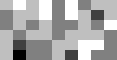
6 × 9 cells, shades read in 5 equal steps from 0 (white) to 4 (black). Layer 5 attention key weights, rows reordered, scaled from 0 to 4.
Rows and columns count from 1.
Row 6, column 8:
2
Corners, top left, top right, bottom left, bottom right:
1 1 1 2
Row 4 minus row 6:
0 -2 -1 -1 1 -2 1 -1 0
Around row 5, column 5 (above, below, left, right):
2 1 2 1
